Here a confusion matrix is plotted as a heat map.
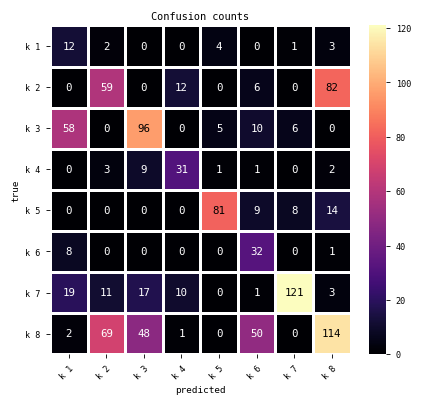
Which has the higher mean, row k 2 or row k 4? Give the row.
k 2
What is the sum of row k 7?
182
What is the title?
Confusion counts
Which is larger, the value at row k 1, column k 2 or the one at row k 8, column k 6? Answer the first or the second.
the second
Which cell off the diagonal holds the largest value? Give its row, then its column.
k 2, k 8
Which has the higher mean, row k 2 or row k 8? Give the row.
k 8
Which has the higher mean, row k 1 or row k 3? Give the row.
k 3
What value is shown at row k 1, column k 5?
4
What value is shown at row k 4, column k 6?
1
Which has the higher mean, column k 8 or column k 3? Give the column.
k 8
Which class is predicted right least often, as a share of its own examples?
k 2
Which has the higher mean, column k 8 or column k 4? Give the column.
k 8
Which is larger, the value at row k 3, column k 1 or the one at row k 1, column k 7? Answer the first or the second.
the first
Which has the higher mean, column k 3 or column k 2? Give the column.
k 3
